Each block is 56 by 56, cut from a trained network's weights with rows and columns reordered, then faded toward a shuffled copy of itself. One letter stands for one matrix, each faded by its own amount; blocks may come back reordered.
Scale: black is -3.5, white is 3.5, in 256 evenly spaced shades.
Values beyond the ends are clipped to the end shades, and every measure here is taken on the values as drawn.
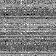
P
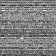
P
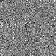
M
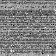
P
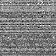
P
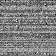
P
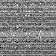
P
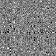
M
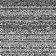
P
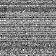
P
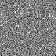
M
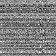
P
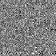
M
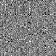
M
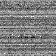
P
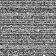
P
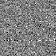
M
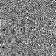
M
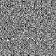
M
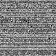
P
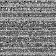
P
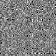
M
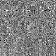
M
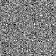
M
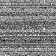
P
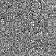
M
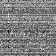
P
